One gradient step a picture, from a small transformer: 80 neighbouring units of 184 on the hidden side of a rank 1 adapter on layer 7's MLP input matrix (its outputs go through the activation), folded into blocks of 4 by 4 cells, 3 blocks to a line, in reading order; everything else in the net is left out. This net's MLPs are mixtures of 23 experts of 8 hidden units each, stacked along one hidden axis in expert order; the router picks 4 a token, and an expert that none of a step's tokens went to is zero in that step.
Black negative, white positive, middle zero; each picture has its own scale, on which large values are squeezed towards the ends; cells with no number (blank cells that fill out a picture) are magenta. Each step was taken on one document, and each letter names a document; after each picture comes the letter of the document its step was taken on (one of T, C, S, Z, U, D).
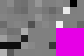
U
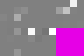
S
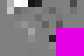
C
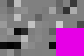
U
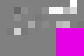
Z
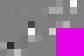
Z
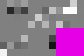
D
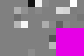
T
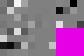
U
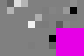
D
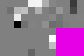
T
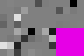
Z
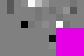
C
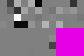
T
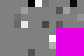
T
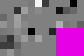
Z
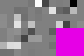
Z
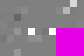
S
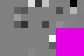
T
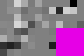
U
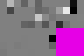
D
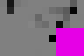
C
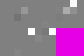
S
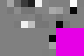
C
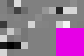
Z
